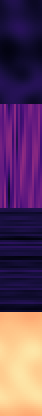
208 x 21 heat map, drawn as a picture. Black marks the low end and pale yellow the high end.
The table splits into 4 rows of 1 panel. Panel 1,1: very low, smooth, faint in contrast. Panel 2,1: low, streaked downward. Panel 3,1: very low, streaked across, faint in contrast. Panel 4,1: very high, smooth, faint in contrast.
